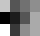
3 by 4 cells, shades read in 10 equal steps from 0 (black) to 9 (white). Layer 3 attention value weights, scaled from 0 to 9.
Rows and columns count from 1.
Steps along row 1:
down up up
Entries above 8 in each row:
0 0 1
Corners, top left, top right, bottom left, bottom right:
7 5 9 6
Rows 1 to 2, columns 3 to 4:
4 5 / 3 6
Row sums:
19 10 22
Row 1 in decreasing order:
7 5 4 3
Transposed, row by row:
7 0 9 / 3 1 2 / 4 3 5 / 5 6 6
